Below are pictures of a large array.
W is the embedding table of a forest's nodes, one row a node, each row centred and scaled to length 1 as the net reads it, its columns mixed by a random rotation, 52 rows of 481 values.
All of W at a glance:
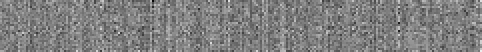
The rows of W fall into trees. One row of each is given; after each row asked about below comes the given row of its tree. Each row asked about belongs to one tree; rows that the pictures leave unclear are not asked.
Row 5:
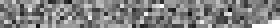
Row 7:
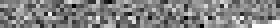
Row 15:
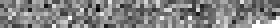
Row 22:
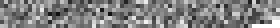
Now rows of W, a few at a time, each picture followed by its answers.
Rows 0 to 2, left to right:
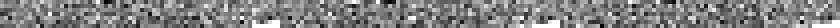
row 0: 7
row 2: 7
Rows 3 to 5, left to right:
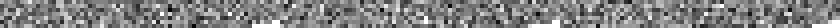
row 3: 5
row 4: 22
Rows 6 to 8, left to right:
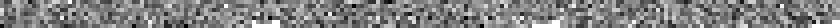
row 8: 22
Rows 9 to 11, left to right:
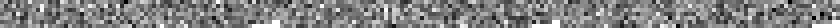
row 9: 22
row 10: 22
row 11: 7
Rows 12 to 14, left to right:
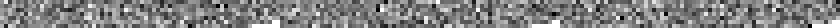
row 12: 22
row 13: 15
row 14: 5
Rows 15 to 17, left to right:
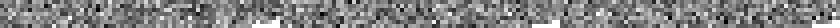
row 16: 5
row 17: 7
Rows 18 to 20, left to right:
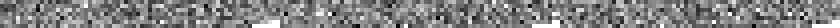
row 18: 5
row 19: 7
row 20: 5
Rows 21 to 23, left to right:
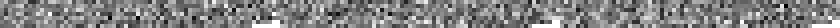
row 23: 22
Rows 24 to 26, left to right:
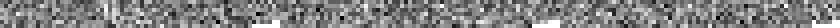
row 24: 22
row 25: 5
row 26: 7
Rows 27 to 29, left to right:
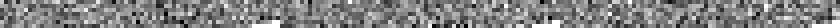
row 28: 7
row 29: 7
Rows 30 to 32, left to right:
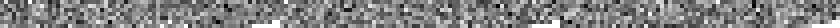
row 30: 22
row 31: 22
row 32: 15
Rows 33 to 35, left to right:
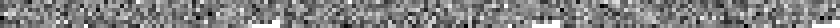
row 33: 15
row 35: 7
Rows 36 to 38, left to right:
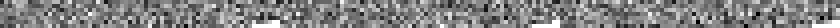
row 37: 22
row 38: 7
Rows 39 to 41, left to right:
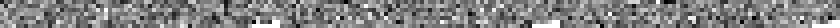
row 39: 22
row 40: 5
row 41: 7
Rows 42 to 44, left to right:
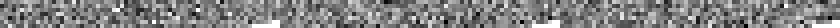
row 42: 5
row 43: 7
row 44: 7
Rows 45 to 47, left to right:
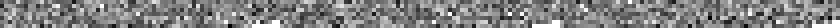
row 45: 15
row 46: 5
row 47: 7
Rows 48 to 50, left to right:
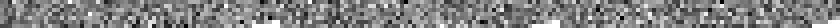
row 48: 7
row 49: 22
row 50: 5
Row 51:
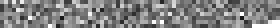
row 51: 5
